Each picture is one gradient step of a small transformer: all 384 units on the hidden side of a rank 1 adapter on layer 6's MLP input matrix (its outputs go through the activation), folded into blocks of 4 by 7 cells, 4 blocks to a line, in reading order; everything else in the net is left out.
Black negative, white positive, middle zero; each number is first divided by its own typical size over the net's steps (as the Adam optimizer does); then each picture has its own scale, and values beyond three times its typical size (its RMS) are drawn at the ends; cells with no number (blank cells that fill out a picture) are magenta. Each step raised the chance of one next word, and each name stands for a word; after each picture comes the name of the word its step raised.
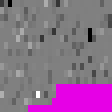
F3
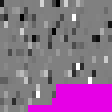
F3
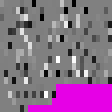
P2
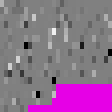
F3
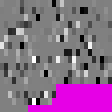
P2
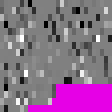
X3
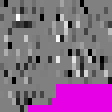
P2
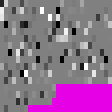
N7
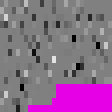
N7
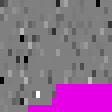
F3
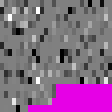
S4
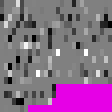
S4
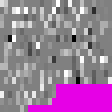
P2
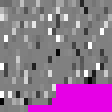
S4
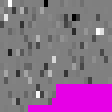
N7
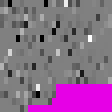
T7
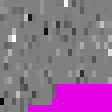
T7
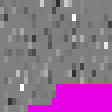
F3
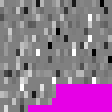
X3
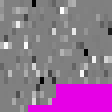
T7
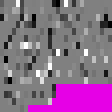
S4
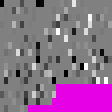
N7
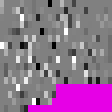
P2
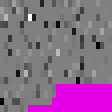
N7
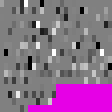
S4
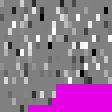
X3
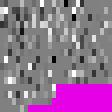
S4
